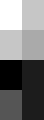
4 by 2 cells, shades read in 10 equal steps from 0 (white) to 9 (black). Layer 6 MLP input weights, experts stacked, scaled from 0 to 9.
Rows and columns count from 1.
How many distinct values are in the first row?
2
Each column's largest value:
9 8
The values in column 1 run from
0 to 9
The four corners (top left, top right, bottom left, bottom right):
0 2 6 8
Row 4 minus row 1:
6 6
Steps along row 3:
down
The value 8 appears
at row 3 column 2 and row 4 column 2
